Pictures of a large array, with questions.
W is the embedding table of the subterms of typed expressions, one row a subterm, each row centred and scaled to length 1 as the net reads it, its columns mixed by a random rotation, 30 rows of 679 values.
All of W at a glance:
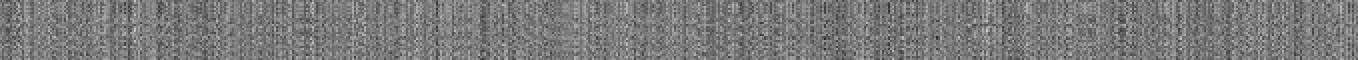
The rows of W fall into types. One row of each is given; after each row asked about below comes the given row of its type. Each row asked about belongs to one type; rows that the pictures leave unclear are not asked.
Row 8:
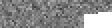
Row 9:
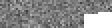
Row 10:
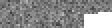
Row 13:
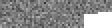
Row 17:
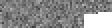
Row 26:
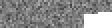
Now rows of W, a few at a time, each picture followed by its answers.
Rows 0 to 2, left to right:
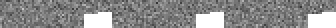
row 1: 13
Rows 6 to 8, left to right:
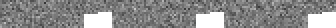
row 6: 13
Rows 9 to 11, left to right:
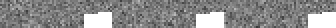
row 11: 17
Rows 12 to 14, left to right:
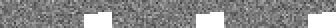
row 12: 8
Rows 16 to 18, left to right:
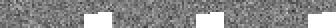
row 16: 9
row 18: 10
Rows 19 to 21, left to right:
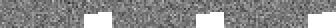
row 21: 13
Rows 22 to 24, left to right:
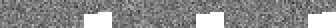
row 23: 9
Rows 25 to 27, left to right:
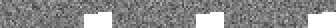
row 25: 8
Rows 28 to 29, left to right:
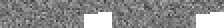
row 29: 8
